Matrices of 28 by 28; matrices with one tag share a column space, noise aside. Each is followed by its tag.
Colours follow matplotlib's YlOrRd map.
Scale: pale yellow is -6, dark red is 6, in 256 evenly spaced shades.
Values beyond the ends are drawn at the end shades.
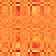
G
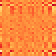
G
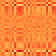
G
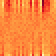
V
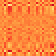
G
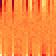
V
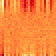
V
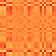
G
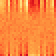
V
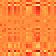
G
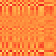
G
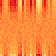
V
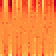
V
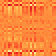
G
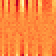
V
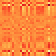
G
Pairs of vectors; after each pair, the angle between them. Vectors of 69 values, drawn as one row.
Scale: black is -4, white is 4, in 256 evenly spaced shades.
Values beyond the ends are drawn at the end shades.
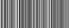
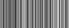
partly opposed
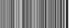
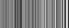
nearly opposite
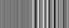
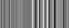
nearly parallel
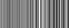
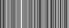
partly opposed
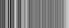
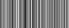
orthogonal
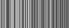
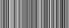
partly aligned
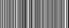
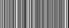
nearly parallel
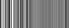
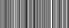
orthogonal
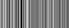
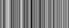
partly opposed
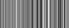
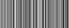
partly opposed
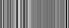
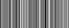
orthogonal
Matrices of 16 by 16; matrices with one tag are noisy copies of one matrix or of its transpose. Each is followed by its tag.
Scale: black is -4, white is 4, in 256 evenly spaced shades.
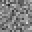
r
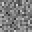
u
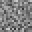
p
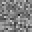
u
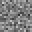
u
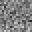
r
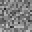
r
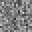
u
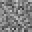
p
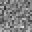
r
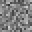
r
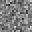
r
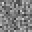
u
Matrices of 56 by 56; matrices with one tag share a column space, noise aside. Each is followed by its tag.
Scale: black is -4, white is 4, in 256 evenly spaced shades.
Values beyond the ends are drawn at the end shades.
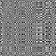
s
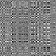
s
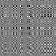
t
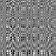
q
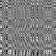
q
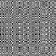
s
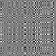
s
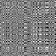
s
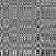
q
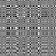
t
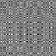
s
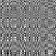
q
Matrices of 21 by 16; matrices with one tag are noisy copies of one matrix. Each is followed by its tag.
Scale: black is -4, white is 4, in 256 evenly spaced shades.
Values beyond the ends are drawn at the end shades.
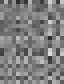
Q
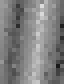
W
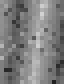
W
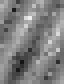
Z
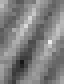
Z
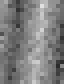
W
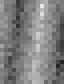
W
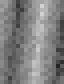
W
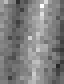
W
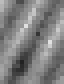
Z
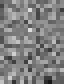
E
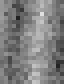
W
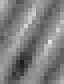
Z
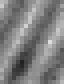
Z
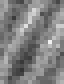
Z
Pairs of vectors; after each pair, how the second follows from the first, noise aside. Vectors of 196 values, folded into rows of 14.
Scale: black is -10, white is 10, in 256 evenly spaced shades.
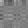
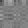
negated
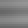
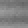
negated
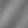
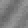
negated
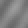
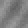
negated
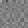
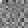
scaled up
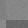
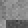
scaled up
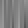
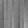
negated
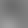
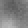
scaled up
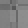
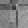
scaled up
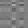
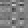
scaled up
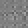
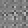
scaled up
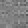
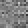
scaled up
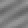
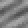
scaled up
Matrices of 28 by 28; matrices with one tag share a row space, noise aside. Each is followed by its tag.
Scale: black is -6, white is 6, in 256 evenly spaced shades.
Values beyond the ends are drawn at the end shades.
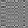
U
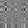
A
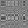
U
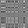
U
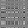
U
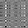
A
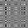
A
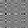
A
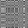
U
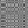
U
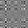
A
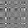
A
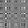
A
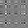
A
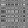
U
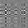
A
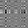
A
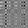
A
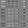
U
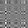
A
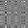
A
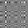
A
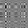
A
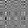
A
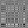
U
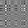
A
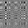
A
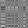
U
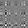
A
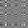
A
